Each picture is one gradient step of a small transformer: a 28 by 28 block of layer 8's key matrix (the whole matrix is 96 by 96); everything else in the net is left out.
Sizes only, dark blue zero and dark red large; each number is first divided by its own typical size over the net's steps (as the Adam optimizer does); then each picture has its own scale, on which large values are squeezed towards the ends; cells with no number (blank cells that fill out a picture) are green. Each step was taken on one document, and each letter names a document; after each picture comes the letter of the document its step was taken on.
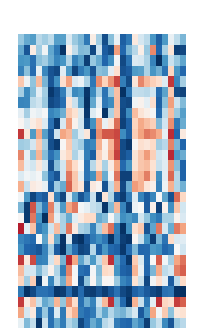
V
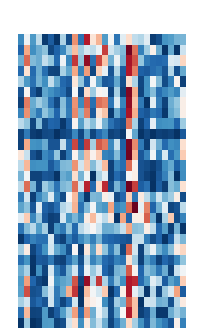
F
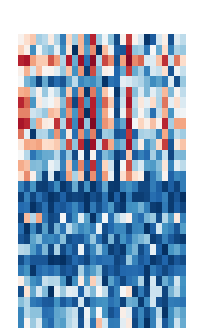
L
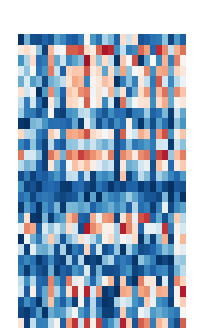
L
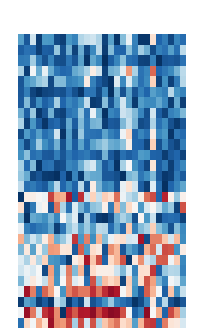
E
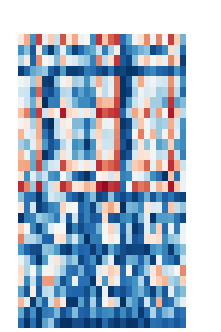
V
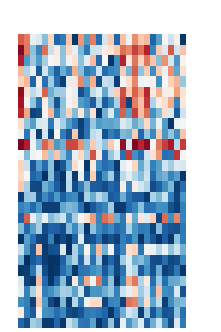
L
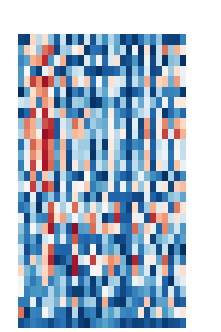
V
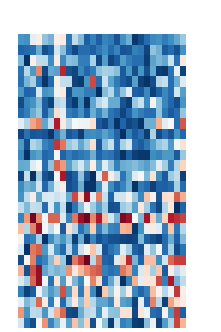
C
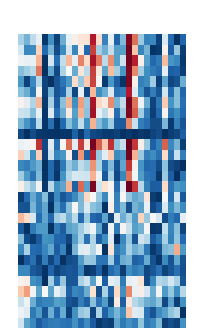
F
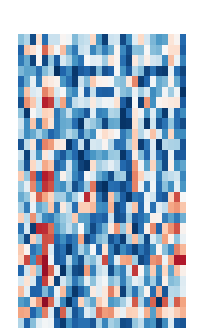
V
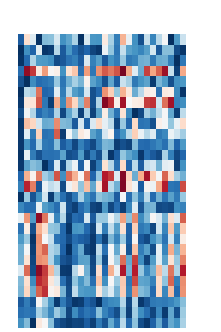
C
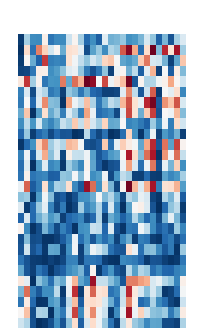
F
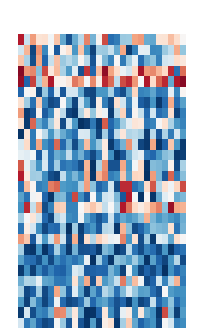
E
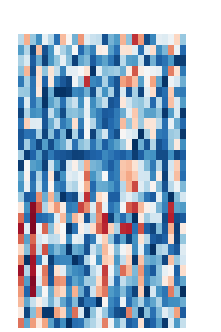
C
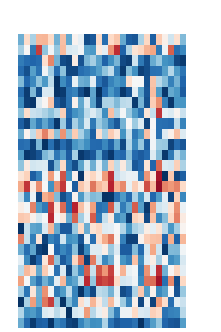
V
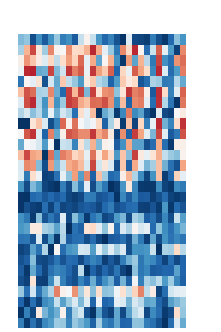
L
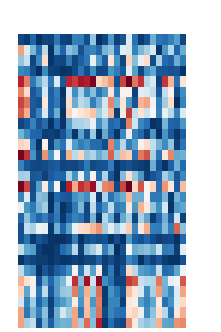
F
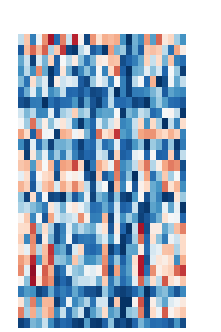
V
